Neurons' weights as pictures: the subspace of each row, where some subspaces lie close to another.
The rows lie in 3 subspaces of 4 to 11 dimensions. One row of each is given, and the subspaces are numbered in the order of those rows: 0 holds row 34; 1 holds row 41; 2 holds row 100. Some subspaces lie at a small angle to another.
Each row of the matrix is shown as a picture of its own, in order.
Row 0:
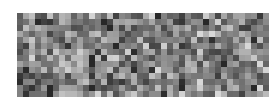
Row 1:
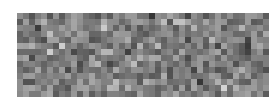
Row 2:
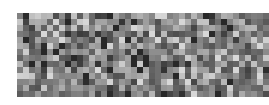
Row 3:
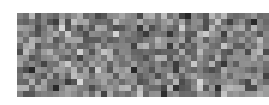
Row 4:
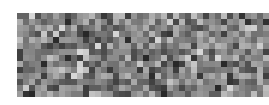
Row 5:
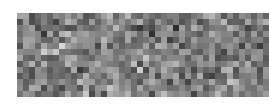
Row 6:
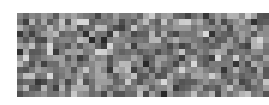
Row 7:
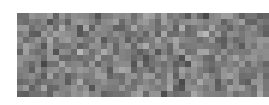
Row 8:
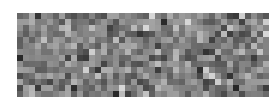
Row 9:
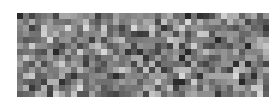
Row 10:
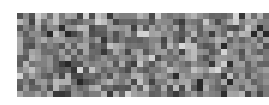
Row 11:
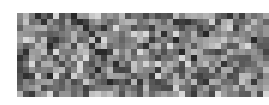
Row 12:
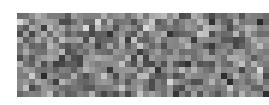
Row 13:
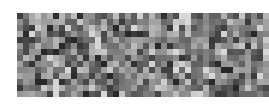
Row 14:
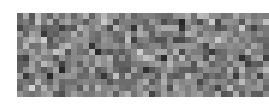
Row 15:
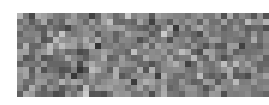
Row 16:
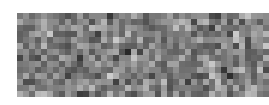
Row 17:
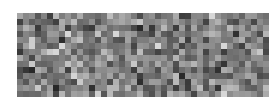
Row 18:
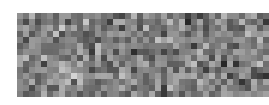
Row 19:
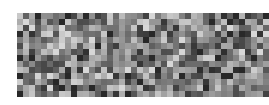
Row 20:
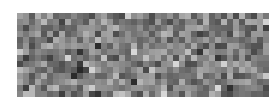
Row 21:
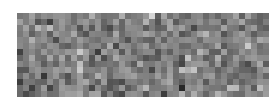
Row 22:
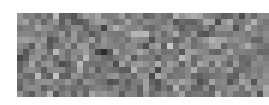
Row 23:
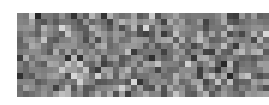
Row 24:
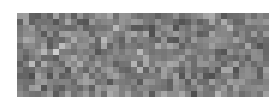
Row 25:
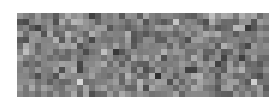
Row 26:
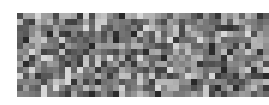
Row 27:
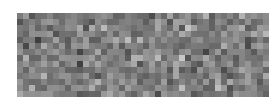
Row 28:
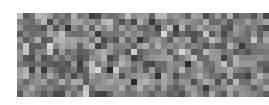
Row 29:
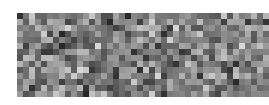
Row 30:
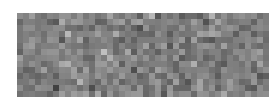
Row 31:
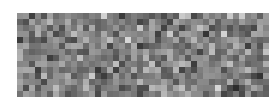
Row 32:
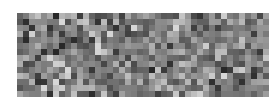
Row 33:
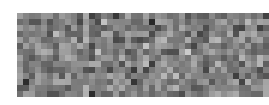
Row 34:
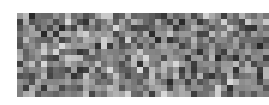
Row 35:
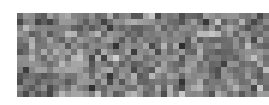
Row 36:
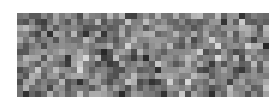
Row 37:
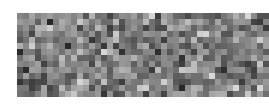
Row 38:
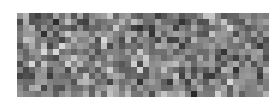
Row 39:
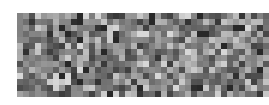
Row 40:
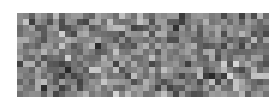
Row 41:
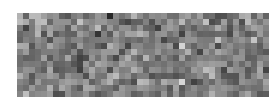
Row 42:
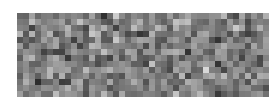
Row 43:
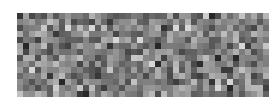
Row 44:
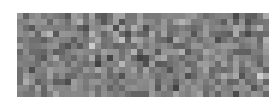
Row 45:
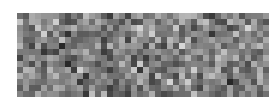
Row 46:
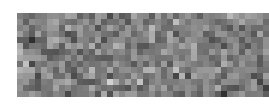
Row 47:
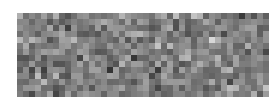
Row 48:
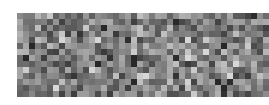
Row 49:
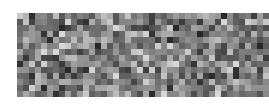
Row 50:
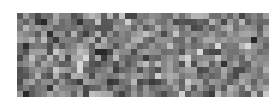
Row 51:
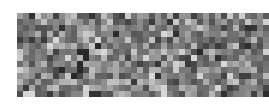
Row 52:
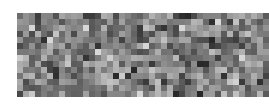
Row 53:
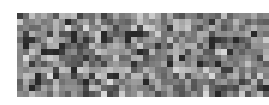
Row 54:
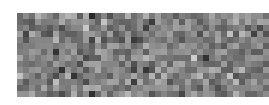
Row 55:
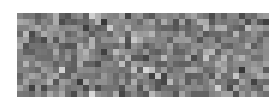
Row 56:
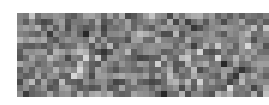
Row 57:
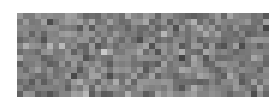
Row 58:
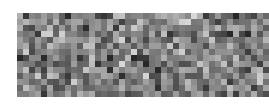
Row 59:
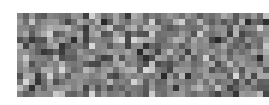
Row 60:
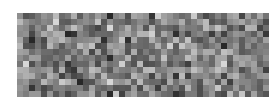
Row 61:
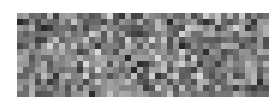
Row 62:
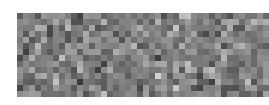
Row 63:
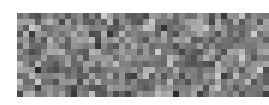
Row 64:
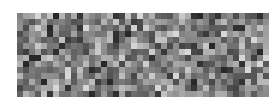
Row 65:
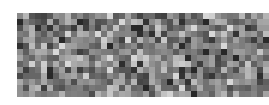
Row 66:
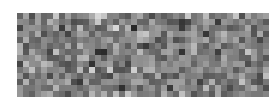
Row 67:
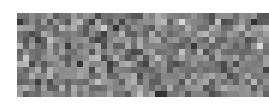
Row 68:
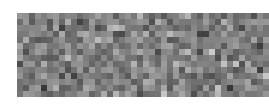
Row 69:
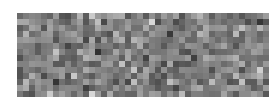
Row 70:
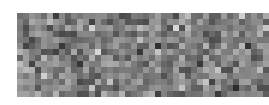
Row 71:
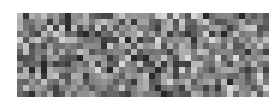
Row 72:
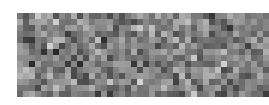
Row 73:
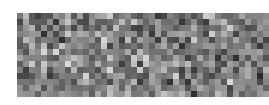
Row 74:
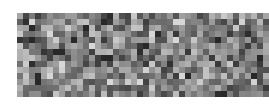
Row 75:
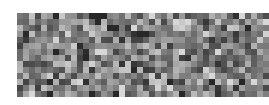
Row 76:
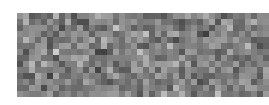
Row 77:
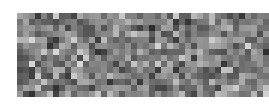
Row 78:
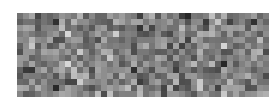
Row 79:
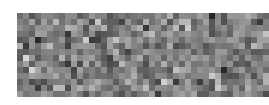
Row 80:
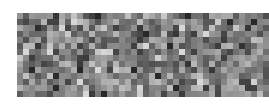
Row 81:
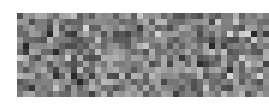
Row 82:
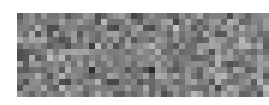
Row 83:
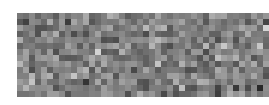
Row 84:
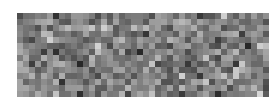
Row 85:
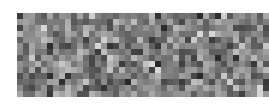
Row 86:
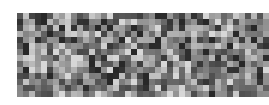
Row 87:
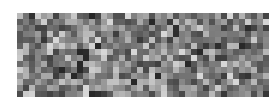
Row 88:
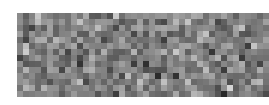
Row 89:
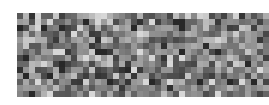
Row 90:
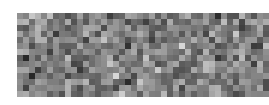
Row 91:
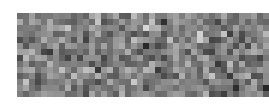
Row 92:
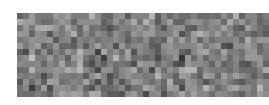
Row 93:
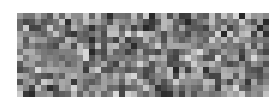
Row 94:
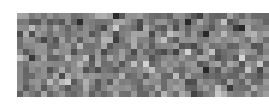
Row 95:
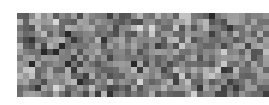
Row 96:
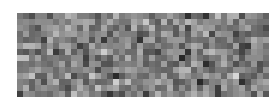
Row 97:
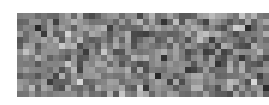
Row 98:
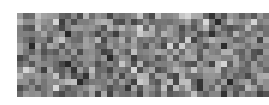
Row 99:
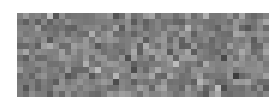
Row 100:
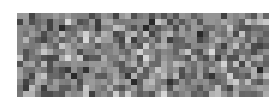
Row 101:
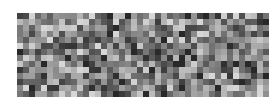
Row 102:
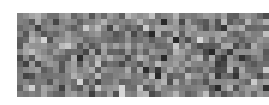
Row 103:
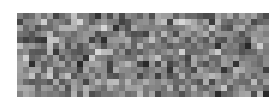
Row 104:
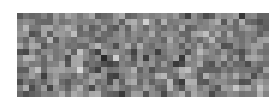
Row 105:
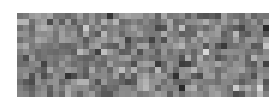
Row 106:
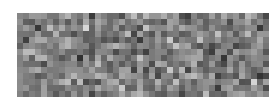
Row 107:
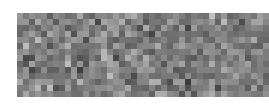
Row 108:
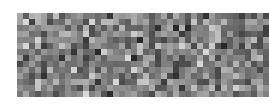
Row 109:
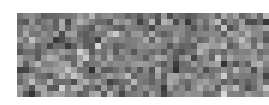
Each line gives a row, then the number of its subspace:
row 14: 2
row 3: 0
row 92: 1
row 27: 1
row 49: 0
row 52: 2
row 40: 2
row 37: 1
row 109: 2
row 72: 0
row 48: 1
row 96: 1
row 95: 0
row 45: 0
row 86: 1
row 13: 2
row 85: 1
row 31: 2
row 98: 0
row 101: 1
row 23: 2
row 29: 0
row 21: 1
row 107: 1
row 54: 2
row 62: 2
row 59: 2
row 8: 2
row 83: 1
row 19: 2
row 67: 1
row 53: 2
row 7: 1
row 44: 2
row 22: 0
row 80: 0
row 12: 2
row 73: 0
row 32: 2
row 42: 2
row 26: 2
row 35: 1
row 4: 0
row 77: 0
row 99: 1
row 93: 2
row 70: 1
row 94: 2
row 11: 0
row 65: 1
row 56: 1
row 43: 1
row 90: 1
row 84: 1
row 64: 2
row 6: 1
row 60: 2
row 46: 2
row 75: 2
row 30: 1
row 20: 1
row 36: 1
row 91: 2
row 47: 0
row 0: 1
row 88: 2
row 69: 2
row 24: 0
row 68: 2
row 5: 0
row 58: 2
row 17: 1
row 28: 0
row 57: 1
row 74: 2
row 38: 0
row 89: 2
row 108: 1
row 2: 0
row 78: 0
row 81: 2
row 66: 2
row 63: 2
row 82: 2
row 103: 1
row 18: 2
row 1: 1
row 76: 0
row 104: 1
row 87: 0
